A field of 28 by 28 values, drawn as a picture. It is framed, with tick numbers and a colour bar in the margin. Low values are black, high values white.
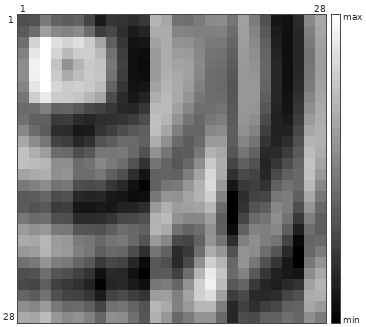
Concentric rings centre on the top left. In the top left lies a patch that is higher than the rest. The top left is the ninth with the highest average. Stripes running up and down repeat 2 times from left to right.
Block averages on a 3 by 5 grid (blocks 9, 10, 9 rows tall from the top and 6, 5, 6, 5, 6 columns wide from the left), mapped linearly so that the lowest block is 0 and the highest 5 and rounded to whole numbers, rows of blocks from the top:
51331
20322
31231
